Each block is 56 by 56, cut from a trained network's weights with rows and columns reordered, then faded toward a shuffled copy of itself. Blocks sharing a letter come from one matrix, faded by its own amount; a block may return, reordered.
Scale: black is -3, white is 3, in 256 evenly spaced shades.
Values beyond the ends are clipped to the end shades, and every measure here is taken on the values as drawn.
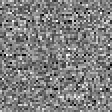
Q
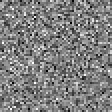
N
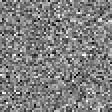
Q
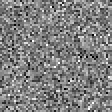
N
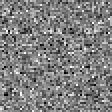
Q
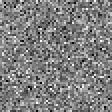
N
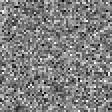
N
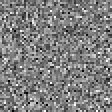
N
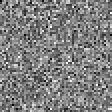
Q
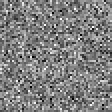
N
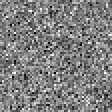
N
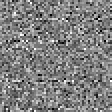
Q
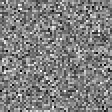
Q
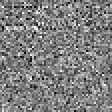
Q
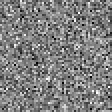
N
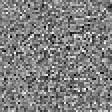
Q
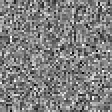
Q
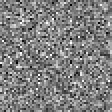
N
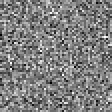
Q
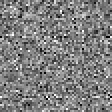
Q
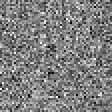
Q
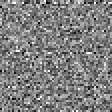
Q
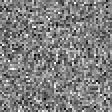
N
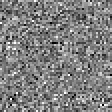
Q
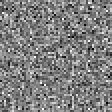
N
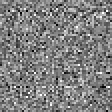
Q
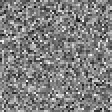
Q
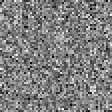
Q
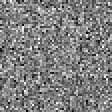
N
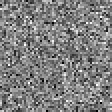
N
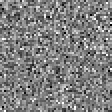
N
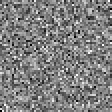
Q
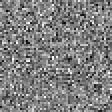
N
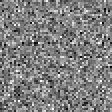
Q
